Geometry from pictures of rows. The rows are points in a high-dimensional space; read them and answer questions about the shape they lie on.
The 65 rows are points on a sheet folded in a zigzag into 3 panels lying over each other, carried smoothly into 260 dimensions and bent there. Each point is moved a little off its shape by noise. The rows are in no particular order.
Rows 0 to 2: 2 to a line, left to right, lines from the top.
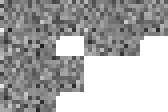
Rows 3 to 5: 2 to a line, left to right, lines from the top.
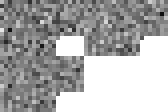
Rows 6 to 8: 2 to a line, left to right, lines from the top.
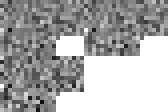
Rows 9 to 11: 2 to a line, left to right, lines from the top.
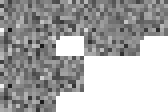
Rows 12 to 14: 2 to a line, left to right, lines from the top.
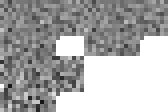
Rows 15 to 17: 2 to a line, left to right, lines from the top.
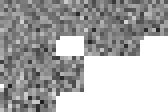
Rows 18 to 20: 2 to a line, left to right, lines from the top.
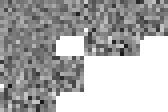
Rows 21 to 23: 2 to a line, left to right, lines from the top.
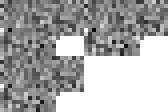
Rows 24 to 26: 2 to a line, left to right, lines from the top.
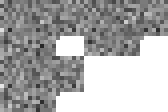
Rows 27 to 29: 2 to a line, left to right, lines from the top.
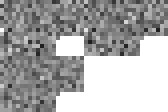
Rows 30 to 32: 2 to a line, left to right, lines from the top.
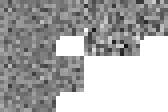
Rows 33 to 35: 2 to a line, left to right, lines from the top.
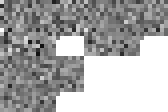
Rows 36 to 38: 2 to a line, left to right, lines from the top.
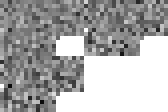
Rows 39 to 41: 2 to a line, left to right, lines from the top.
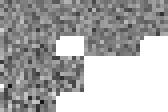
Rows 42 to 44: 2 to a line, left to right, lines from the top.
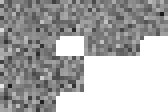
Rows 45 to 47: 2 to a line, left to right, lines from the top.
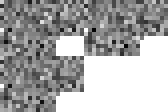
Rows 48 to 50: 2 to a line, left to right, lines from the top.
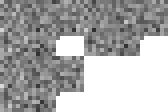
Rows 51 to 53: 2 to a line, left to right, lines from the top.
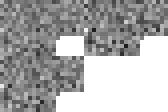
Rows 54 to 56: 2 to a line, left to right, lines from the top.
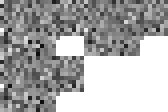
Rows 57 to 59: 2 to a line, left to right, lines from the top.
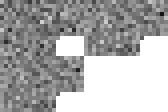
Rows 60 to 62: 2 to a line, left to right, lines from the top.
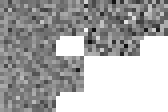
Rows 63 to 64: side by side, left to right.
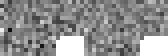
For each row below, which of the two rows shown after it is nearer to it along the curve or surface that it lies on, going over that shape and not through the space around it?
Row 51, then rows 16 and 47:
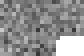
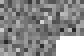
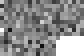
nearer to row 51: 16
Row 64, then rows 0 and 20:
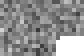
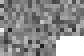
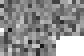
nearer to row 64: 0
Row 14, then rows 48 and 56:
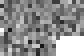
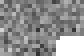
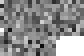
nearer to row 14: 56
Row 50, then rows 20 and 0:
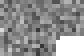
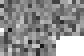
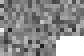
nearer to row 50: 0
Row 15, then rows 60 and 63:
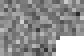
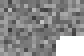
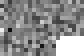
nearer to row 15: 60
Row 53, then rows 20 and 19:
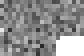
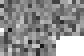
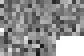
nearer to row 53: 19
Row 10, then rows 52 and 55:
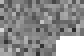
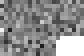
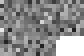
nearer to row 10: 55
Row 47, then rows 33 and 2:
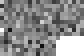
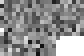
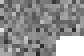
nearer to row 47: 33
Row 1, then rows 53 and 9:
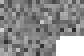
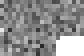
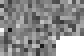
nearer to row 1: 53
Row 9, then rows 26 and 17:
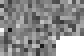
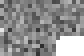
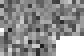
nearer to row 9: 17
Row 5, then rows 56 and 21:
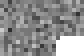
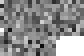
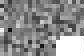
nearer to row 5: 21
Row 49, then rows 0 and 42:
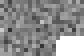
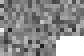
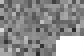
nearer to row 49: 0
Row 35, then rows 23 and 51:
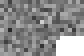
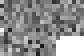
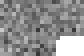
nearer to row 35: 23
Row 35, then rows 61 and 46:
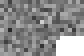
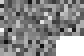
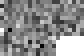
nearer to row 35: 61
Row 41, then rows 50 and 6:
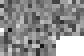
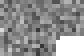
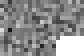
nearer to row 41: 6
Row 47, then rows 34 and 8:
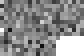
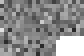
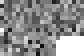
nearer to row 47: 8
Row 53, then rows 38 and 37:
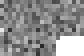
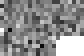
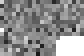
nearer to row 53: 37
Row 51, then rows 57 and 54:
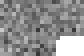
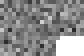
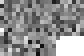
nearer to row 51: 57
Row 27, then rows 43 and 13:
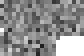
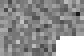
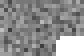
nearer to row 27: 13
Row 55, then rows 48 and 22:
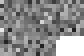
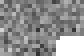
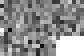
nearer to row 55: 48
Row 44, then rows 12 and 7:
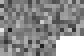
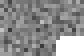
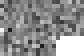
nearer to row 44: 12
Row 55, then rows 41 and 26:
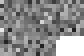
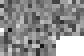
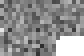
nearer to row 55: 26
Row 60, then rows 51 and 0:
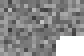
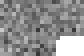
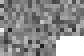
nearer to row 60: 0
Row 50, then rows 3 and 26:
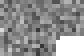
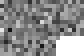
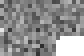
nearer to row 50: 26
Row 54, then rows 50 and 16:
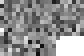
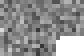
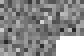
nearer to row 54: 50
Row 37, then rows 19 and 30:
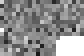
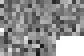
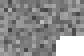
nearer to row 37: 19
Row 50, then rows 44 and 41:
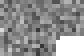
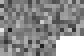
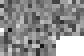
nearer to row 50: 44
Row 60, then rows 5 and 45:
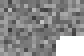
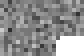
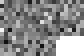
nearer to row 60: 5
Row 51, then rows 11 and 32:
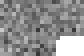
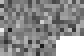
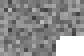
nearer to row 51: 11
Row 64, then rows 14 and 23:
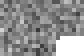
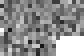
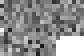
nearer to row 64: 23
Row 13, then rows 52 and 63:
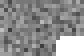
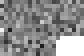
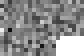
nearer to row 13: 52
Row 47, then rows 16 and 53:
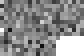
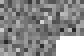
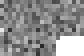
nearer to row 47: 53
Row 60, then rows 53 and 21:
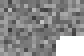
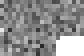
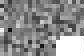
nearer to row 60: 53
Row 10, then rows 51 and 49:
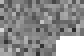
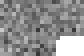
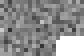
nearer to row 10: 51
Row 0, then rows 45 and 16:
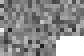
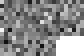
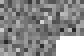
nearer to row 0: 45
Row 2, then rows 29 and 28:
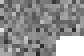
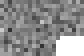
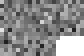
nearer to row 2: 28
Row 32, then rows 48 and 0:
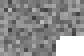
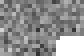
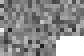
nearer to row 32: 0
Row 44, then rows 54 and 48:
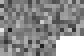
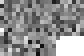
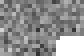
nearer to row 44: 54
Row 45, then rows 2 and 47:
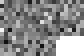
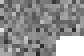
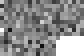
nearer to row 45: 47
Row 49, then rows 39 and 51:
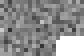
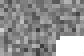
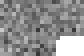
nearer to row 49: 39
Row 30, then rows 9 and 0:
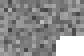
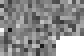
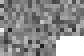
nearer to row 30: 0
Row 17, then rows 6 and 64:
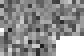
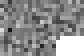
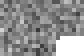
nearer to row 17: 6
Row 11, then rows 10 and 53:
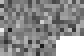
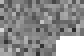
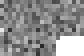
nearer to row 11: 53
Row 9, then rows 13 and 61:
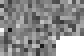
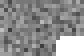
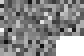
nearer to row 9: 13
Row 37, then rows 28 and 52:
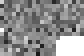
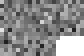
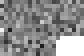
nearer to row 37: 28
